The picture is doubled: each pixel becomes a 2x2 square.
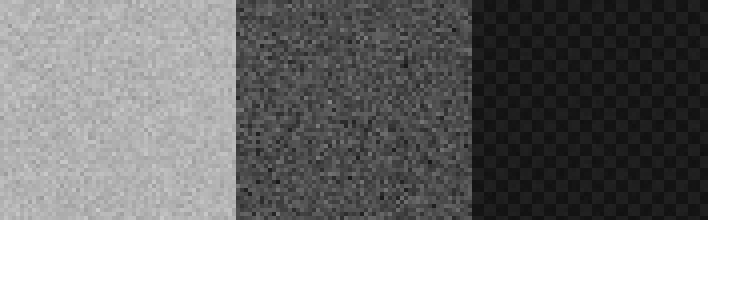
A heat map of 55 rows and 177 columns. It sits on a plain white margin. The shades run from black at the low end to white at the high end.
It is made of 1 by 3 panels. Panel 1,1: high, fine-grained, faint in contrast. Panel 1,2: low, fine-grained. Panel 1,3: very low, checkered, faint in contrast.
